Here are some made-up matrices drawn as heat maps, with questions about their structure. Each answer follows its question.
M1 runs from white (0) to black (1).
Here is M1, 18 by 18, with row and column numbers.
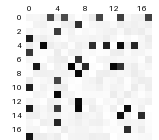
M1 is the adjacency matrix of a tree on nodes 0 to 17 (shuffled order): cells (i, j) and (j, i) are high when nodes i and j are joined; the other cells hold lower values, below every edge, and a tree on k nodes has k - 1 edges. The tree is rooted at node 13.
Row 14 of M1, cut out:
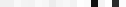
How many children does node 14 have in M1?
1
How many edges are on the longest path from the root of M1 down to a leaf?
2
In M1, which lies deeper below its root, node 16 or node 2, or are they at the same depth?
the same depth
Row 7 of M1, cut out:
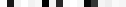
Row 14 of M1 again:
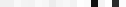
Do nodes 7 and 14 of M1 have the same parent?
yes
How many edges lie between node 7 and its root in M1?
1
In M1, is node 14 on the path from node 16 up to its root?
yes
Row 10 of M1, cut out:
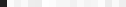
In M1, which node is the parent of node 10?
0
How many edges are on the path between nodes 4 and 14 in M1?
2
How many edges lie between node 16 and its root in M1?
2
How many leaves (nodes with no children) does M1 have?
13
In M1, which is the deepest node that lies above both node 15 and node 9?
4
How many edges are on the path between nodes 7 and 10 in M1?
3
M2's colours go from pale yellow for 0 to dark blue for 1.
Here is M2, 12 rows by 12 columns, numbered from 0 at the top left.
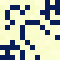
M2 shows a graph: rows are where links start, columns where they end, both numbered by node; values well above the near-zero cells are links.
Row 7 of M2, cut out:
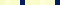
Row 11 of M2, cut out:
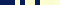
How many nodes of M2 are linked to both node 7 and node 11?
1
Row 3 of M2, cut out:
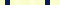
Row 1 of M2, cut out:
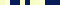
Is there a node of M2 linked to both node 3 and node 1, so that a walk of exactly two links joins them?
yes
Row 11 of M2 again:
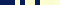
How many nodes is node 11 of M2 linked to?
5
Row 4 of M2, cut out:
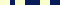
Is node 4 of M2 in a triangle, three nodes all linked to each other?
yes
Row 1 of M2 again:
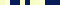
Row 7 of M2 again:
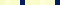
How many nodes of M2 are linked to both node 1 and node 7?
1
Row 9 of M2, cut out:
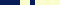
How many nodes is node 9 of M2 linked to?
5
